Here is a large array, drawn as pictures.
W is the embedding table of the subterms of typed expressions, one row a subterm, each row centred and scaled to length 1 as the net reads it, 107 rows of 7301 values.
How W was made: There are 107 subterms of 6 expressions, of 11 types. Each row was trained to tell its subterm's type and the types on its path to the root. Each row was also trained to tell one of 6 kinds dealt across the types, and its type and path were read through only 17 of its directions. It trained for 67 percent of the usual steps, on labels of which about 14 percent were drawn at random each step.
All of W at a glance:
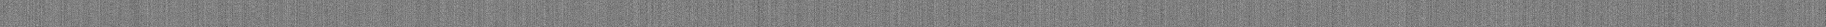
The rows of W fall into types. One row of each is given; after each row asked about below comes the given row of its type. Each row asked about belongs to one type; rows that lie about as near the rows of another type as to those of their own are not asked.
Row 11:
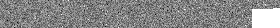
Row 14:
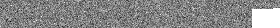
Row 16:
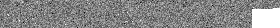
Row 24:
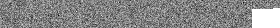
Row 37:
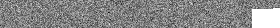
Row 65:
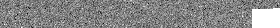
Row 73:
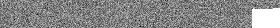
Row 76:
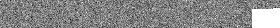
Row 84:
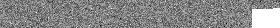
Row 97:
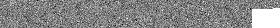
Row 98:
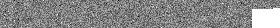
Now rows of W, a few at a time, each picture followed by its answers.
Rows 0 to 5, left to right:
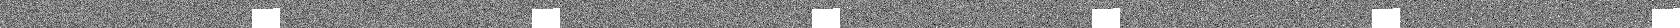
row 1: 11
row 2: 98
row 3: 73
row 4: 97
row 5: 65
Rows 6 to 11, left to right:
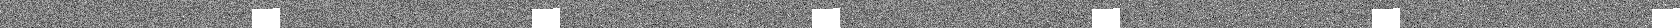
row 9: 11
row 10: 37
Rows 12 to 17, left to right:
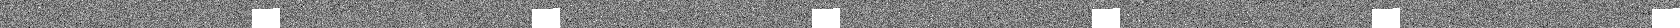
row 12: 16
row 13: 73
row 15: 24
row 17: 73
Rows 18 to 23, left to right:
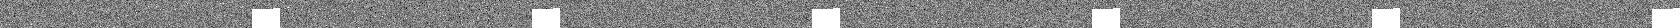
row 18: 37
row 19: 16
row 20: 14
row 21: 98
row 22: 84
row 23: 76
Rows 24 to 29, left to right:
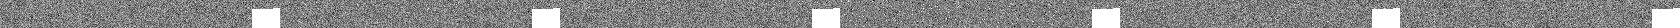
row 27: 24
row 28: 11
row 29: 37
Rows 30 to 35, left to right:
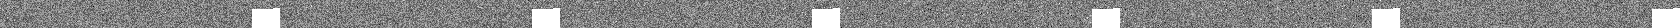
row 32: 65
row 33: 84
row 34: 14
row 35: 11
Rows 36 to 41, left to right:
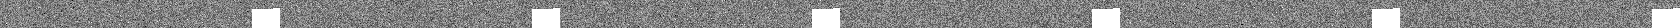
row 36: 37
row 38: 84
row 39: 11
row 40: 76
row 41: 14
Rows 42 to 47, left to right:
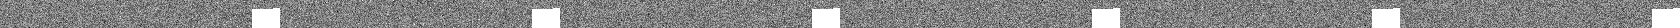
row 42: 76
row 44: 98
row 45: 11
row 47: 11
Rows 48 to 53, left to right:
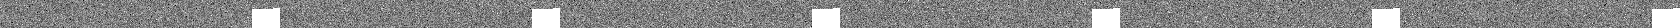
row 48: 84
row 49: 76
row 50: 65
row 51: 84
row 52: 84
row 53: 37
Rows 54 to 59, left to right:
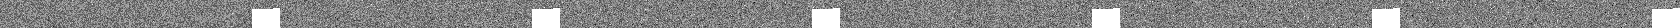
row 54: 98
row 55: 37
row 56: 76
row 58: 84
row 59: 73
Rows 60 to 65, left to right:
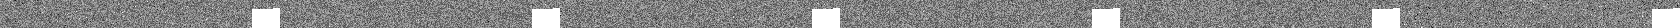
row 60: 98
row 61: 76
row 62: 98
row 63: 16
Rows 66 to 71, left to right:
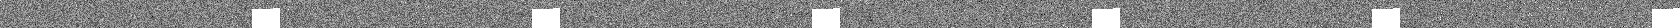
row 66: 16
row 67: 76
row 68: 76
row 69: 97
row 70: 11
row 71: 84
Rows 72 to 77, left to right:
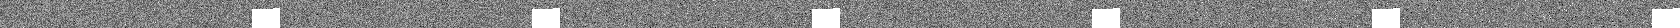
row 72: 11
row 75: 16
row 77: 97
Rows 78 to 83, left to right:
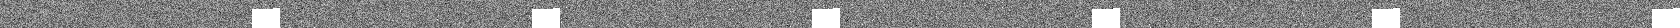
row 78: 76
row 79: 76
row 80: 16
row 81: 97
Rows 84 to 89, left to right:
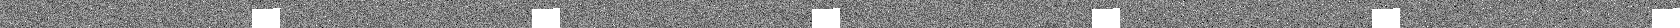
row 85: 14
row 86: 37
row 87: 98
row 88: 24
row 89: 65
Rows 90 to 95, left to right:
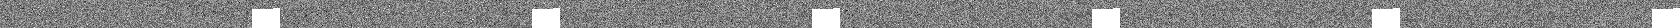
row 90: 65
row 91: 73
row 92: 11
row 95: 98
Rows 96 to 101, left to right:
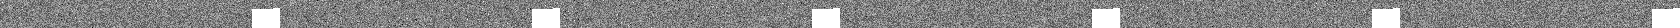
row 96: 37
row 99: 98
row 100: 14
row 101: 37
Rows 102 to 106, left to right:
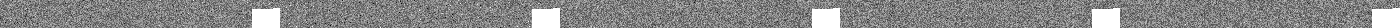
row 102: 16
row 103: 14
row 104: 73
